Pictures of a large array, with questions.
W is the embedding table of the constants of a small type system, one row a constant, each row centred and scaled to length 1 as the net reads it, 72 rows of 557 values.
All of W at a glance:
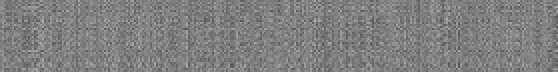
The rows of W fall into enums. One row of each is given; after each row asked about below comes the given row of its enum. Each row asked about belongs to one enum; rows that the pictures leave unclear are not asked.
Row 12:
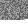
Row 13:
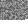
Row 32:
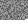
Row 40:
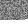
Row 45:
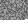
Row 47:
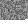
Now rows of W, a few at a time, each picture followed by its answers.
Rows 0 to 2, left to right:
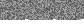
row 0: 13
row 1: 45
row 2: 12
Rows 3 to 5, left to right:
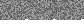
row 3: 32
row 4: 45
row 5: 13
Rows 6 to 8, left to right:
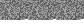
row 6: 12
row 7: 12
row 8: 12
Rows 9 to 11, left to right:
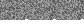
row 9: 13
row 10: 45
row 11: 45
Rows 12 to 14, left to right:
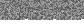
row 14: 13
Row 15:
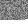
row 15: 40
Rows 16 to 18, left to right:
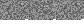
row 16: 32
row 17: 47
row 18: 32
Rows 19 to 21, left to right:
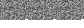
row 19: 13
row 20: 13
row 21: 13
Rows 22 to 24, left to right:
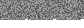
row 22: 32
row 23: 32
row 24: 45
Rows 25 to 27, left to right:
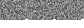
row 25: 47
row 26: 13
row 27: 32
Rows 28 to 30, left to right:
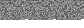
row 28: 40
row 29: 40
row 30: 32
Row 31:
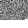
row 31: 45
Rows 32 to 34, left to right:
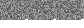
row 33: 47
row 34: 47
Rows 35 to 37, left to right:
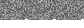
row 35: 45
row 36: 45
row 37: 32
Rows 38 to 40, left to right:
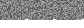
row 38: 32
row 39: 13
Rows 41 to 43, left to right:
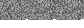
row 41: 32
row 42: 45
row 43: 45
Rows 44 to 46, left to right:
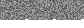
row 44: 13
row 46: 32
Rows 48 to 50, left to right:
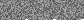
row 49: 45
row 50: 12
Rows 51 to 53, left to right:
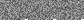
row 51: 12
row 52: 32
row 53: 13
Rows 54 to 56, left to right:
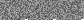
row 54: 12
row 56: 47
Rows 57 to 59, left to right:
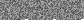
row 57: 12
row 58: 13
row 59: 47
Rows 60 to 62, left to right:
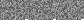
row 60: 13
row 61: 47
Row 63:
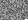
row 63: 45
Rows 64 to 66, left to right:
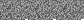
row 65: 32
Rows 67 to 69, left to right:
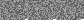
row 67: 47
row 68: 40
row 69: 12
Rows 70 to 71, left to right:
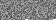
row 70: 32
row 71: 12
